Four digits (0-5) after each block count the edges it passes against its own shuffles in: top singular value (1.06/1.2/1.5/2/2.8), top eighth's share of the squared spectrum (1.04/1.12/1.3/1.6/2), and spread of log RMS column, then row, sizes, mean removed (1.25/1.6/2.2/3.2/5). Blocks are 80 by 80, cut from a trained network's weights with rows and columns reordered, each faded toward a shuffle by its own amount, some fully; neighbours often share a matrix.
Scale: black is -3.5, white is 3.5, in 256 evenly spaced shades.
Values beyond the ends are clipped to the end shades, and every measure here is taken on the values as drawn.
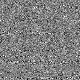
2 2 0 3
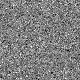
0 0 0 0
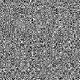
3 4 3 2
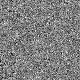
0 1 0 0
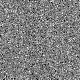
0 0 0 0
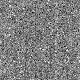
1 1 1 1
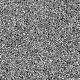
0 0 0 0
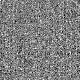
2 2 0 2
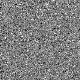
1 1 0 2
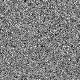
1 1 0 1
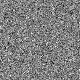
0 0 0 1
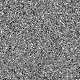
1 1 0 1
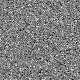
0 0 0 0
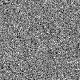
1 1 0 1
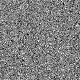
0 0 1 0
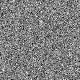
1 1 0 0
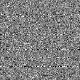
2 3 0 3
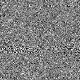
2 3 0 3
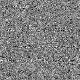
2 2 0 2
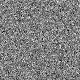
1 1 0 0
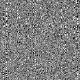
3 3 3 1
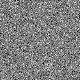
1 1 1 0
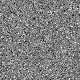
1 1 0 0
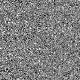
2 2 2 1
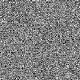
3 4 0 2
